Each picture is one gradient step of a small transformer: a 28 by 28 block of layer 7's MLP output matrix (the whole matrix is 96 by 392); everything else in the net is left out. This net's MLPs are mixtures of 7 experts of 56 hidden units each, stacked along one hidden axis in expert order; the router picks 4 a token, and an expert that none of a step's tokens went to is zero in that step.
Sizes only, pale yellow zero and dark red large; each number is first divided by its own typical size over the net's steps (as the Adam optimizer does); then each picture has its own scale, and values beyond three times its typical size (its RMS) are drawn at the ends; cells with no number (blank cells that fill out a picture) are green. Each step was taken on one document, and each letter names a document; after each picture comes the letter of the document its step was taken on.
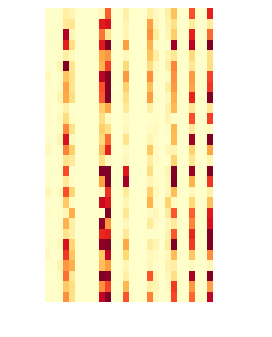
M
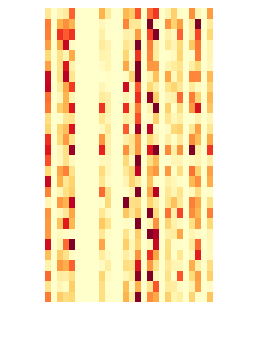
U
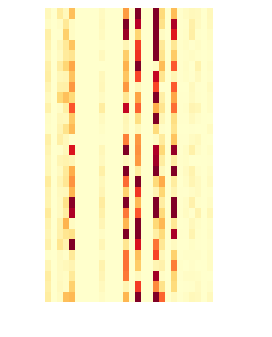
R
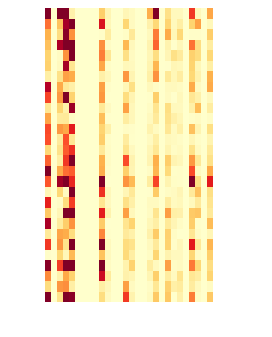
U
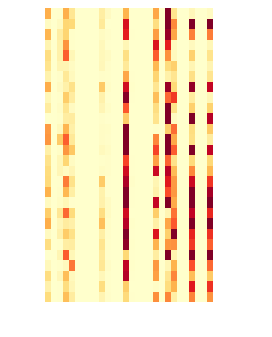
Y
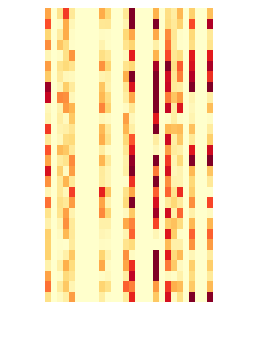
Y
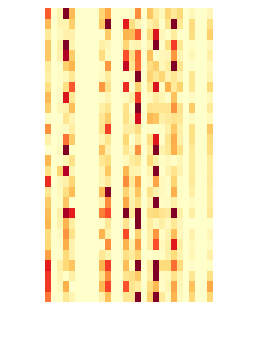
U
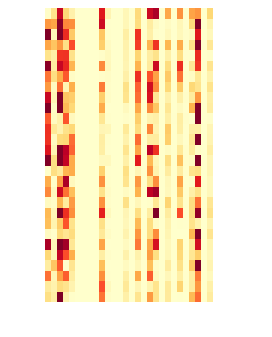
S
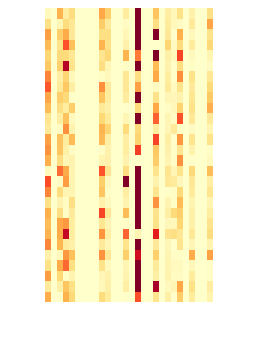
U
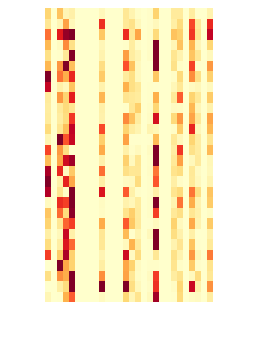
U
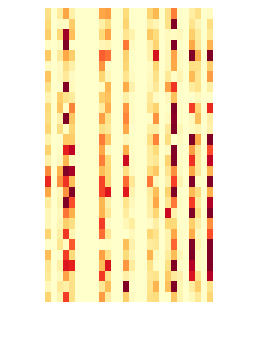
M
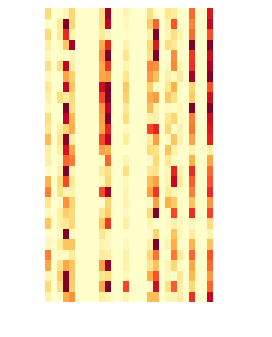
M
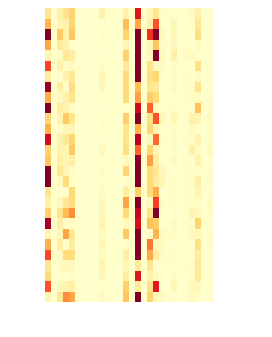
R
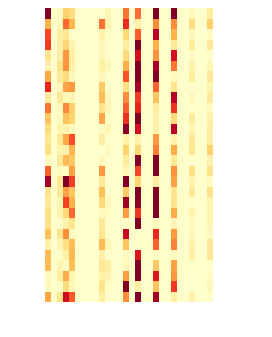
R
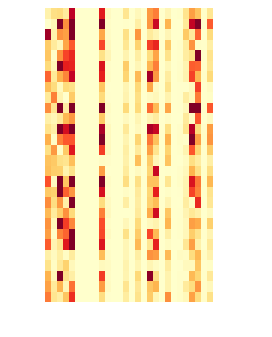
S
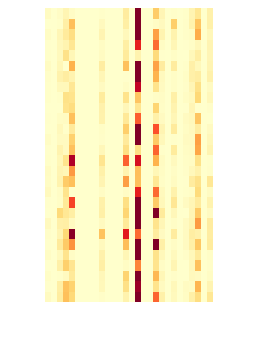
R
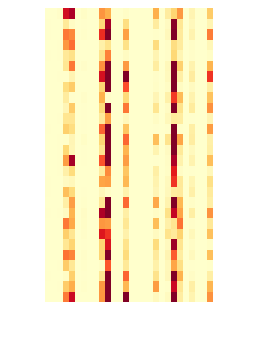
M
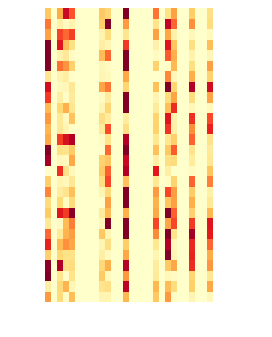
Y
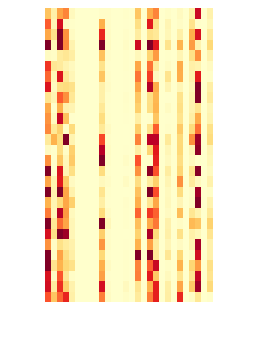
S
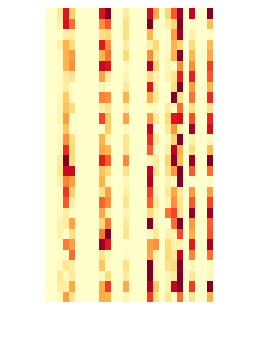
M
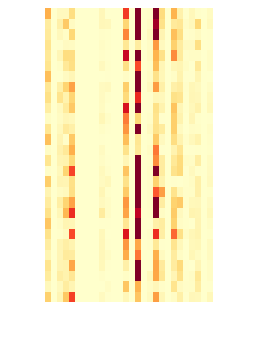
R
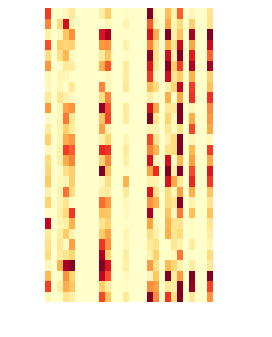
M
